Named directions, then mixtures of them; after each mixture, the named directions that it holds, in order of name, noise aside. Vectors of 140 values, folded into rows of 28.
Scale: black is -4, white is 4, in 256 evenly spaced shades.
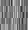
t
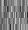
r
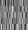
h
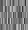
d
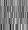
h, r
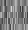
d, r, t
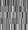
h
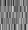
h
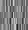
d, h, t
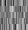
d, h, r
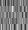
h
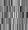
r, t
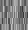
d, r, t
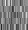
h, t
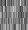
d, h, t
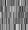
d, h, t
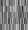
d, t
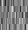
h, r
